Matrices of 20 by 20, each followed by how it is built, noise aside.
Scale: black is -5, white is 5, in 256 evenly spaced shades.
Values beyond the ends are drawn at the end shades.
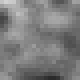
smooth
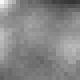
smooth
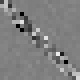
banded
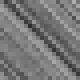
Toeplitz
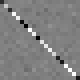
diagonal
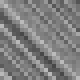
Toeplitz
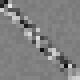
banded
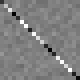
diagonal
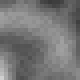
smooth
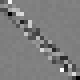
banded
